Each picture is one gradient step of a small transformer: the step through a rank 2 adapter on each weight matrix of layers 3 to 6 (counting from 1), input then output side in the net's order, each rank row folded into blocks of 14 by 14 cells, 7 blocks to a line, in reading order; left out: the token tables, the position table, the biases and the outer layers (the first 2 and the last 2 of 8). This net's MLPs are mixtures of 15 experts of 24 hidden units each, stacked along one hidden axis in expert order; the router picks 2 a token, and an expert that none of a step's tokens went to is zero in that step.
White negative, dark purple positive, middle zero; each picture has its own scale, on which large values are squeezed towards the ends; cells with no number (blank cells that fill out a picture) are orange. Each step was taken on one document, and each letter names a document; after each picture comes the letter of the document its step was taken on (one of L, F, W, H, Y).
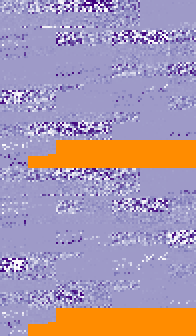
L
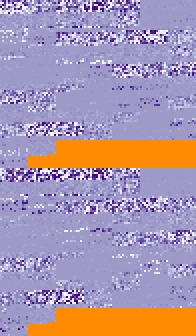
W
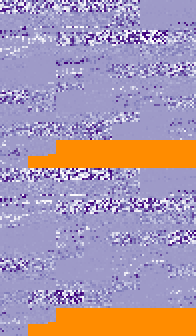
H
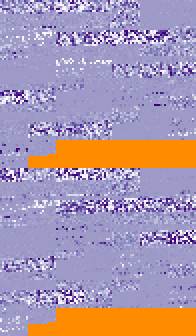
H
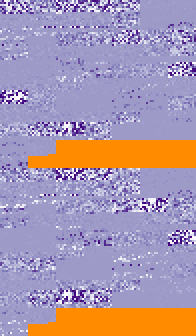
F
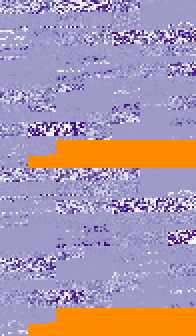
F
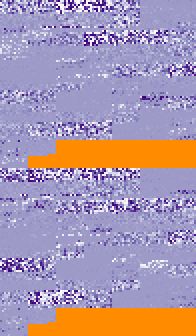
W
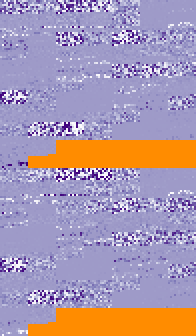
F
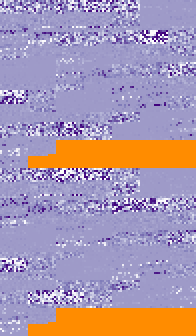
H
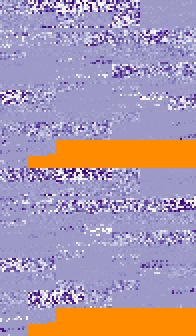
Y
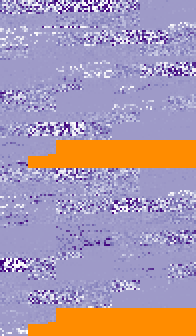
F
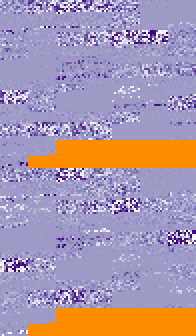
F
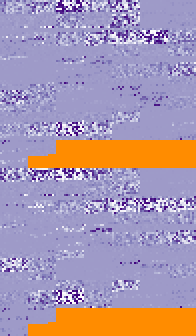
Y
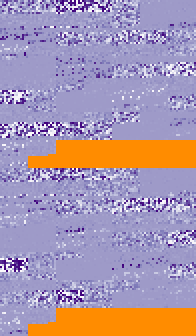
L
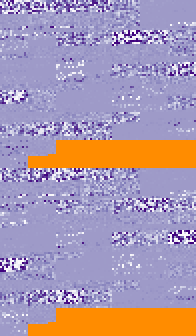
L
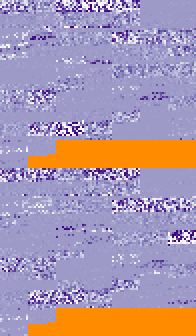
Y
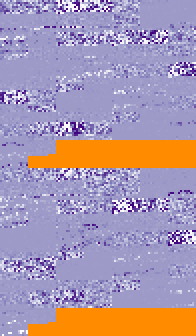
F
